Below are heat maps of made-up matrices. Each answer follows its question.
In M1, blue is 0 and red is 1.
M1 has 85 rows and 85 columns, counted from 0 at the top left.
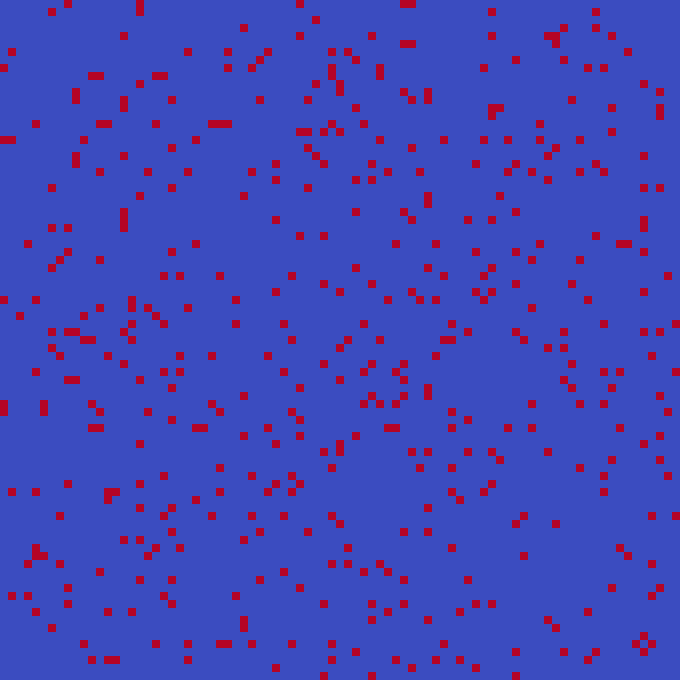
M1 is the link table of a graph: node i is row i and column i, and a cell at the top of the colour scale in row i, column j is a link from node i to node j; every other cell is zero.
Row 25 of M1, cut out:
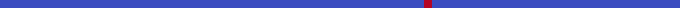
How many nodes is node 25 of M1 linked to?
1
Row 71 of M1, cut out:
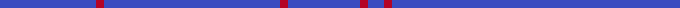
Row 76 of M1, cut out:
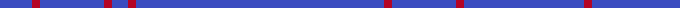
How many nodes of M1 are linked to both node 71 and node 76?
1
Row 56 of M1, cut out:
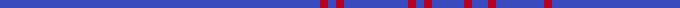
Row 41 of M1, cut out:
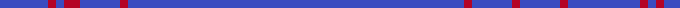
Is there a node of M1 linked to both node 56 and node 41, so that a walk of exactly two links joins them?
yes
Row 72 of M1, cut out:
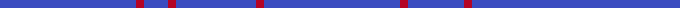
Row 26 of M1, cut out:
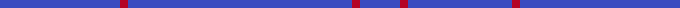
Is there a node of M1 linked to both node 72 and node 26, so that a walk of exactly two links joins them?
yes
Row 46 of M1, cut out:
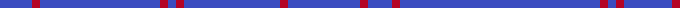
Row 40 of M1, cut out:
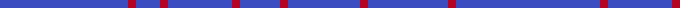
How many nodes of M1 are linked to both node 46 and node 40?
5
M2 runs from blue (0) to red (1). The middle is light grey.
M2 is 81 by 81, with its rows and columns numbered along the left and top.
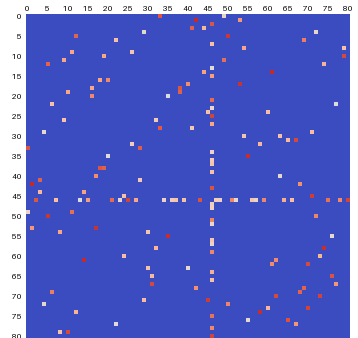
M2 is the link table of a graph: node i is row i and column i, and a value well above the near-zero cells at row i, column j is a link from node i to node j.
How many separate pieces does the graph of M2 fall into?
3
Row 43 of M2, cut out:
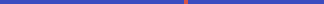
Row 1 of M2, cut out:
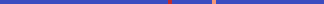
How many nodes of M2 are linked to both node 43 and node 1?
0
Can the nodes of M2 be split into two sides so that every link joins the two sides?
no
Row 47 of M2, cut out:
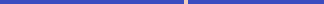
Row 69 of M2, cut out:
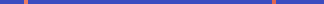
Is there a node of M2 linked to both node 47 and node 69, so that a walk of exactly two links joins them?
no
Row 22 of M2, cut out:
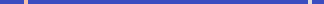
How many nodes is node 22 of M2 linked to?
2
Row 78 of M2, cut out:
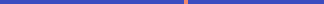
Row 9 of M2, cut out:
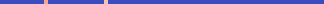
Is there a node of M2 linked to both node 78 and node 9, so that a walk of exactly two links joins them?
no
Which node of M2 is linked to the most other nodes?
node 46
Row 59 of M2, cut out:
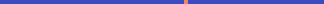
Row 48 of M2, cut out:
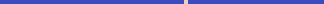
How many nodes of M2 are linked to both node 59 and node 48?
1
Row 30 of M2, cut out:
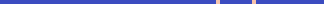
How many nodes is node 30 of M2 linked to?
2
